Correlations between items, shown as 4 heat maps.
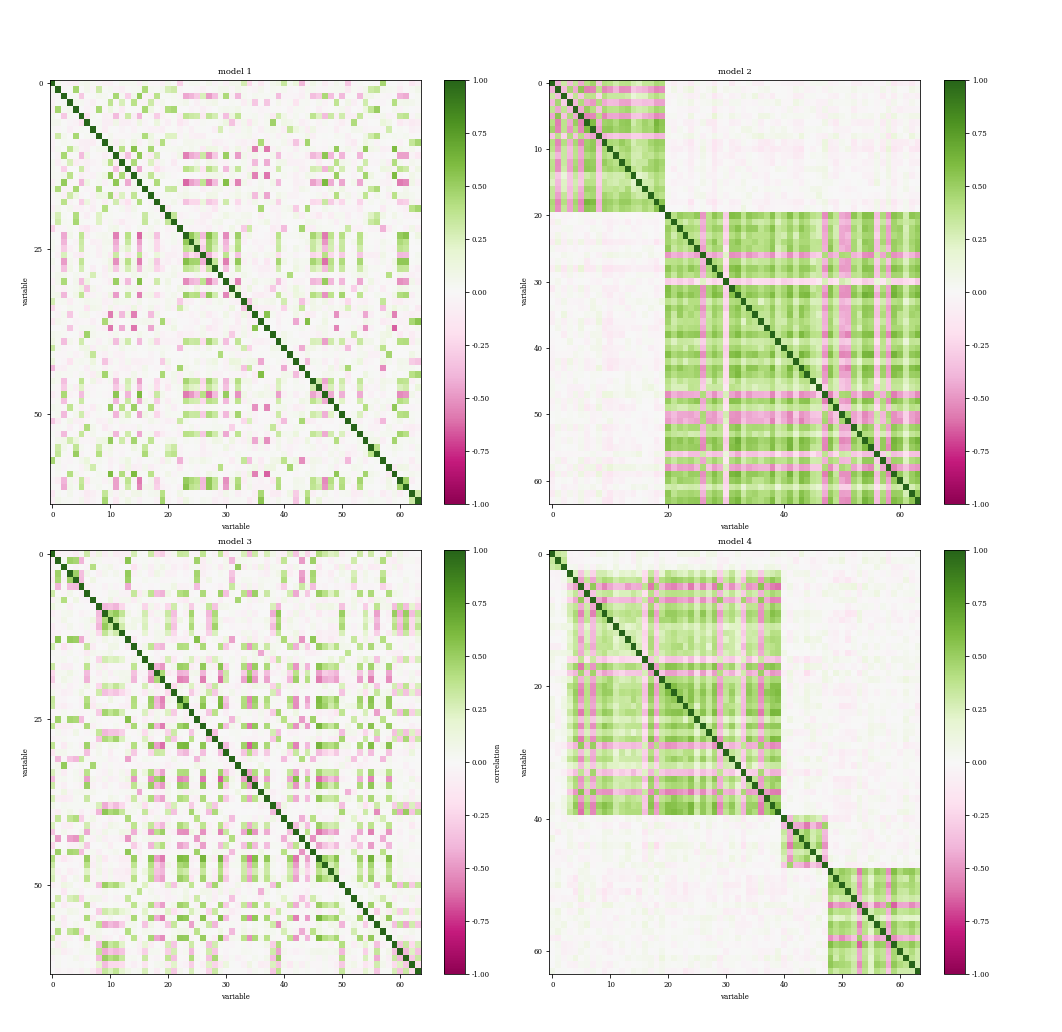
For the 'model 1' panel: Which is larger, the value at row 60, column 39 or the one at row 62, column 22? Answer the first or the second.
the first
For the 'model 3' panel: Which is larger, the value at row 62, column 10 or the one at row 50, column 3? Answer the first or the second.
the second
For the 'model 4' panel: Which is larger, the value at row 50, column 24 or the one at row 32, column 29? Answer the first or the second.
the first
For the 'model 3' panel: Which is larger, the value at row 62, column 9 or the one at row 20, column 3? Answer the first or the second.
the second
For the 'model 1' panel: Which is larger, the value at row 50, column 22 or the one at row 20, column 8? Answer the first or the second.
the second
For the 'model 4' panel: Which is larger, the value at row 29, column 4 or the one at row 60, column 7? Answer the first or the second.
the second
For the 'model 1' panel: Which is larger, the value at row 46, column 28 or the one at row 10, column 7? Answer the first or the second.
the first
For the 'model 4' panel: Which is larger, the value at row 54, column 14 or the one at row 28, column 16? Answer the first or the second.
the first
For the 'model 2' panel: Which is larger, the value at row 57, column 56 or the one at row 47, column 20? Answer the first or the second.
the first
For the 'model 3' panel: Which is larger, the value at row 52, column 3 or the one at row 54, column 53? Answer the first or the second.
the first
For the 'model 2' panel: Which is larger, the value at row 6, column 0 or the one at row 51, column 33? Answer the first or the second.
the first
